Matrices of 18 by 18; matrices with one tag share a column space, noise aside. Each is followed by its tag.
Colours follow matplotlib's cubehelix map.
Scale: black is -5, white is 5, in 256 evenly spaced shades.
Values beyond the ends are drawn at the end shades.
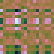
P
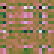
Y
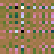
Y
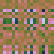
P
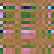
Y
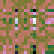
P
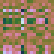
P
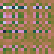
Y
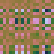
P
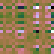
Y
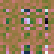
P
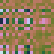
P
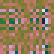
P
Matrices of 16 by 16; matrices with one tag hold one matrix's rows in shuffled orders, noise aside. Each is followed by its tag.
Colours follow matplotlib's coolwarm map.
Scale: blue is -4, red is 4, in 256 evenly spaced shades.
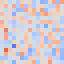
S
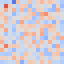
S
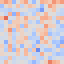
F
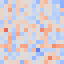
F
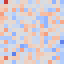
S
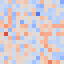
F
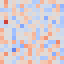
S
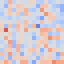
F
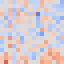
F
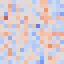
F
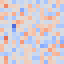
S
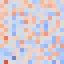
S
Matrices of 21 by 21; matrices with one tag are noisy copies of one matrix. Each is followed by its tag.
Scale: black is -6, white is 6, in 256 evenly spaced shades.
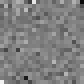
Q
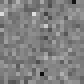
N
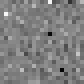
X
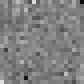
Q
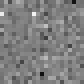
N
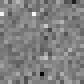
N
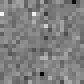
N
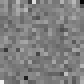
Q
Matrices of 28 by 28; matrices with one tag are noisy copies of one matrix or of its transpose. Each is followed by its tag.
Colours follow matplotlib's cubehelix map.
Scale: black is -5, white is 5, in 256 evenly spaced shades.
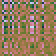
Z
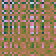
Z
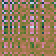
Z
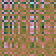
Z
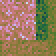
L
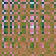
Z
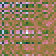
Z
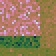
L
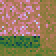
L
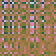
Z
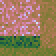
L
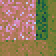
L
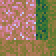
L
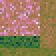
L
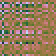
Z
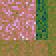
L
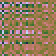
Z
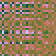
Z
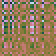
Z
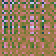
Z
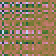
Z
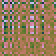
Z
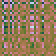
Z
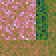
L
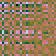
Z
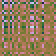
Z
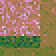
L
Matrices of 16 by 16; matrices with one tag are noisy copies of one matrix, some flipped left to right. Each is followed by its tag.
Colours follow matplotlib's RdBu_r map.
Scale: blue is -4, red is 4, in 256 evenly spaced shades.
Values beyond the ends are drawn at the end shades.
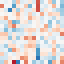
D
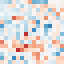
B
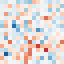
B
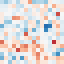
B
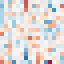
D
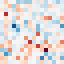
B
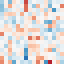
D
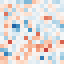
B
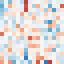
D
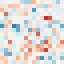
B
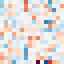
D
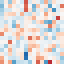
D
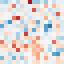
B
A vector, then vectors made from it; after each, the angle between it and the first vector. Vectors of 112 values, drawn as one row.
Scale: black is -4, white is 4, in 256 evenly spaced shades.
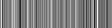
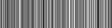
partly opposed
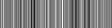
orthogonal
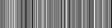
orthogonal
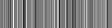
orthogonal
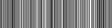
partly opposed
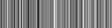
partly opposed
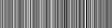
partly aligned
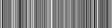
nearly parallel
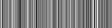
nearly parallel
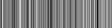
nearly opposite
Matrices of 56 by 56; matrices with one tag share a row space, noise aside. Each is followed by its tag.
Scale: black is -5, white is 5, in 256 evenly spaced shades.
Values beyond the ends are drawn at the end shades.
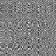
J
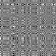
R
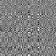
J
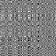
J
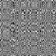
R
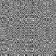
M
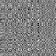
J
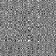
J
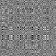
M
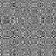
R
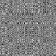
M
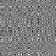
J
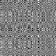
J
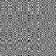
J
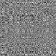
M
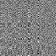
J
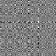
J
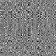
J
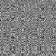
R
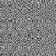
J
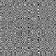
J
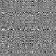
M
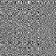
J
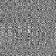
J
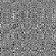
R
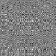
M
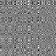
J
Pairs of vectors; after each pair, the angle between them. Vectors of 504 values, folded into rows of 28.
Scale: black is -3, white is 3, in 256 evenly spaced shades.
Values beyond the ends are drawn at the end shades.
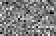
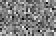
partly opposed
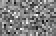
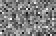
orthogonal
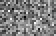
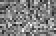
partly aligned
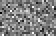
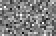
orthogonal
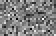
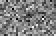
nearly parallel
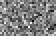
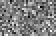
orthogonal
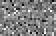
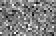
partly opposed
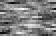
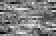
nearly parallel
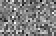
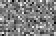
partly opposed
